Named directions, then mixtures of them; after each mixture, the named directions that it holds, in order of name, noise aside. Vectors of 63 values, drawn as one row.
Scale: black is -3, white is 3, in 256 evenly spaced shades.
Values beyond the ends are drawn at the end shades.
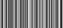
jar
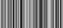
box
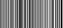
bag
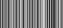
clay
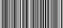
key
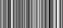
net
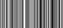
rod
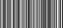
bag, jar, net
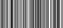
net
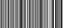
bag, box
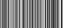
bag, clay, key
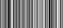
clay, net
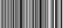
bag, box, key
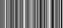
bag, box, rod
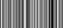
clay, net, rod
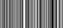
net, rod
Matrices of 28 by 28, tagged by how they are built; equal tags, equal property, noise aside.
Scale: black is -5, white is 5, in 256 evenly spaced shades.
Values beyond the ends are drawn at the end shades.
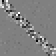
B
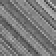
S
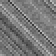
S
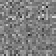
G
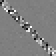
B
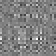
G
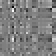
G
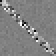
B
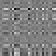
G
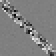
B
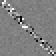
B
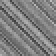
S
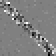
B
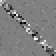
B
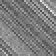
S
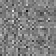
G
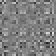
G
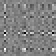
G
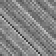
S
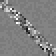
B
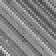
S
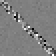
B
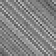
S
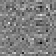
G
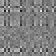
G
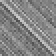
S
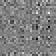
G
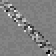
B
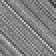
S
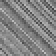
S
